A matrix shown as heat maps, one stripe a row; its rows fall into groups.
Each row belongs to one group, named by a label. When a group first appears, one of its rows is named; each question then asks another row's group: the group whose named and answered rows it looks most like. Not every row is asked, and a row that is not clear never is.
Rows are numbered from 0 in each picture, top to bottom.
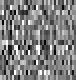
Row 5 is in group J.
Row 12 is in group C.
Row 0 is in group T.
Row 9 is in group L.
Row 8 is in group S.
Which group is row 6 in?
L
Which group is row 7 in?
L
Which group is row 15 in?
J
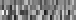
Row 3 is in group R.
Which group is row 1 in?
L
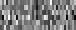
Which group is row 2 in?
S
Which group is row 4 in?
L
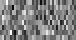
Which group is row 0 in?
S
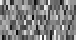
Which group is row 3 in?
S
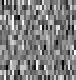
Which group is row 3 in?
J
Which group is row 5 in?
R
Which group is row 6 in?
T
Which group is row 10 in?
R
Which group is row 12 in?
C
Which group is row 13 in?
C
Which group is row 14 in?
J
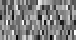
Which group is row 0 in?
T
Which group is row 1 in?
L
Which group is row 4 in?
S
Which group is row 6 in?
R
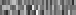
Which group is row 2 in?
C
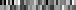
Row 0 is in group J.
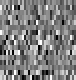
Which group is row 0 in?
S
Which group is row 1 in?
J
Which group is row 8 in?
T
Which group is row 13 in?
T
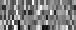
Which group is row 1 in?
T
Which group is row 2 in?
L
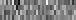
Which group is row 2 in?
C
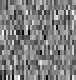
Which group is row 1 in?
C
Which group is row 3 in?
R
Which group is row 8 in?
J
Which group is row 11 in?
L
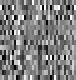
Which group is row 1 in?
R
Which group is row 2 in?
T
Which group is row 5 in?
L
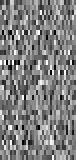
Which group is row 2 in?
R
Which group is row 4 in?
C
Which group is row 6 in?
L
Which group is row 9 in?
S
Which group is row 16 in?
T
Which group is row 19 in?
S
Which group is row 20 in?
R
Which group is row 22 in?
R
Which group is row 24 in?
T
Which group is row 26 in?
T
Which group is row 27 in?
L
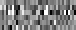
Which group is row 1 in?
J
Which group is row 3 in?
R
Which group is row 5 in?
L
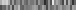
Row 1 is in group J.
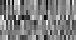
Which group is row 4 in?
J
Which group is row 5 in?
J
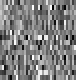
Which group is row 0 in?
J
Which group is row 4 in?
T
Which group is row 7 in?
T
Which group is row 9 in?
R
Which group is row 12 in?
T
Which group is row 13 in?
C
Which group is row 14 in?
T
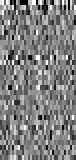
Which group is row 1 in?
R
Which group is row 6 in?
C
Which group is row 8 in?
S
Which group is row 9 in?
J
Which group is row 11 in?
L
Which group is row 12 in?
J
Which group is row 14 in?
T
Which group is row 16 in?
T
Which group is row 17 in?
L
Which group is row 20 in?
J
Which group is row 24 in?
T
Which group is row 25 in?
C
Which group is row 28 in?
J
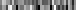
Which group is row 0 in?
S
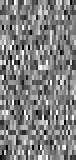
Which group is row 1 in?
R
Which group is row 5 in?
L
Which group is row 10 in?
S
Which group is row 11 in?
L
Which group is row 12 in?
J
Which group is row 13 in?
T
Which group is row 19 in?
R
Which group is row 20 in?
J
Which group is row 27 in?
C
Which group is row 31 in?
T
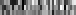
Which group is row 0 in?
R
